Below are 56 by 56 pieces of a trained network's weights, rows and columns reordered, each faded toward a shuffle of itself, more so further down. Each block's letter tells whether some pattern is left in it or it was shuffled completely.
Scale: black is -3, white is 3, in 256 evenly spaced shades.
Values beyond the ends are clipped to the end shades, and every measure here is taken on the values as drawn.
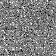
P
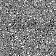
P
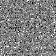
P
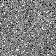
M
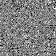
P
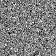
M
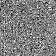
M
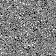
M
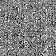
P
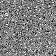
M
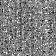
P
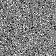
M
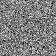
M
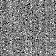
P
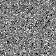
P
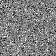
M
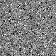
P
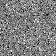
M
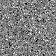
M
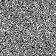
M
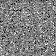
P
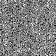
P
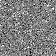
M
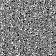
P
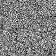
P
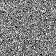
M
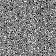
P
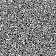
M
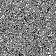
M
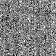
P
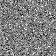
M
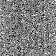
P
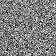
M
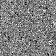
M
